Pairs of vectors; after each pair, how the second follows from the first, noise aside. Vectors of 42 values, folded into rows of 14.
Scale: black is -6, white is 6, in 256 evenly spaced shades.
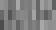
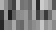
scaled up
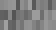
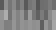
wrapped around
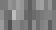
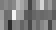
scaled up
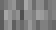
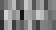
scaled up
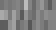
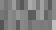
wrapped around
